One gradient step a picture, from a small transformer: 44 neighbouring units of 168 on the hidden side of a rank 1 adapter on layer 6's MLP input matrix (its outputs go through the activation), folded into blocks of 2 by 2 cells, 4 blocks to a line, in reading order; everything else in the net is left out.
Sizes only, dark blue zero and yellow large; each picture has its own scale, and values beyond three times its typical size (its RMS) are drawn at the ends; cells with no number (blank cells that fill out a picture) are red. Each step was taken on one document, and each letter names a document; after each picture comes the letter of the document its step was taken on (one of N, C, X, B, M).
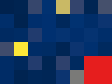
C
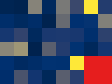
C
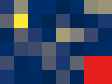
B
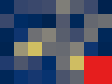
C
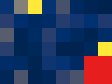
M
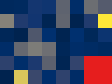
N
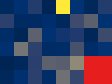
C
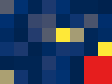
M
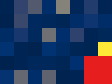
M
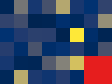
N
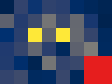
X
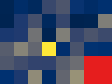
B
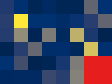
X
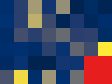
M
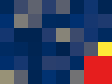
M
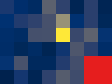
X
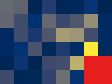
X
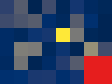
X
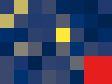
X
